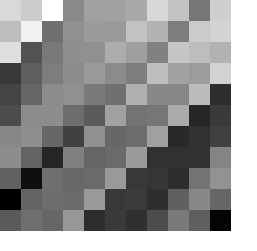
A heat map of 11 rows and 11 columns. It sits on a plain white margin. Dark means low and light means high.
Overall the values sit about 50% of the way up the scale. The top middle is the smoothest part. The grain runs diagonally up to the right. The field climbs toward the top.
